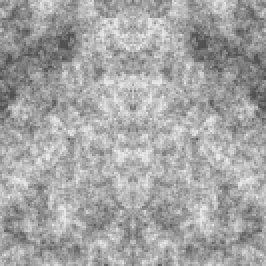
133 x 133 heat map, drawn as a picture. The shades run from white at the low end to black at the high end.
Slope: none. Mirror symmetry: left to right. Stripes: none. Grain: blotchy. Odd rows or columns: none.
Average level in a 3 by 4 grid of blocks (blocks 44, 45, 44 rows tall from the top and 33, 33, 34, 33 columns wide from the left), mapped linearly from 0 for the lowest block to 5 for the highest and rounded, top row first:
5115 / 2002 / 2222
